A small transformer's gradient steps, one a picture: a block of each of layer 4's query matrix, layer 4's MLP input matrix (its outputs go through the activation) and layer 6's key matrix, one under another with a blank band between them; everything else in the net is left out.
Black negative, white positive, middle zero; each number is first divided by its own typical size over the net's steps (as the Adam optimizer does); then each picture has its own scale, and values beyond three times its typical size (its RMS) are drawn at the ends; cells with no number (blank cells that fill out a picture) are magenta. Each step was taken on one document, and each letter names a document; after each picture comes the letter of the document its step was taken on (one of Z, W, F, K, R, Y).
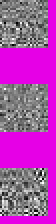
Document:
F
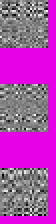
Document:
F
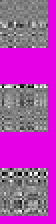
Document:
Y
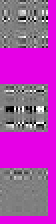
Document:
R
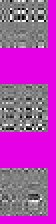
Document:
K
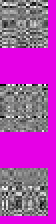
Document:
F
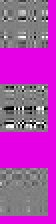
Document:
R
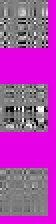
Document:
R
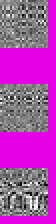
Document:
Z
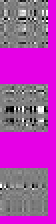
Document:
R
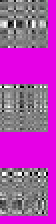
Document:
Y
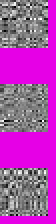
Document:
F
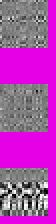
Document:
Z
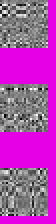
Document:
F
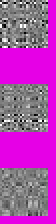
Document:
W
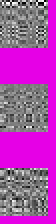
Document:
Z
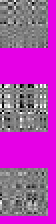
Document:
Y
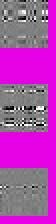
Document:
R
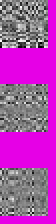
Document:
F
